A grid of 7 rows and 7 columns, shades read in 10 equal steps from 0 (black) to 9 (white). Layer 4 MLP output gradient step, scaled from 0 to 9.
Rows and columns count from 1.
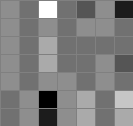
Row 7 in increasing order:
1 4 4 5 5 6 6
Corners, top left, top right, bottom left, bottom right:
5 1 4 6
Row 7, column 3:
1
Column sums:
33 30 32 31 32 32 29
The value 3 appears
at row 1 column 5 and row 4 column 7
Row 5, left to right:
5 4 5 5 4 5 4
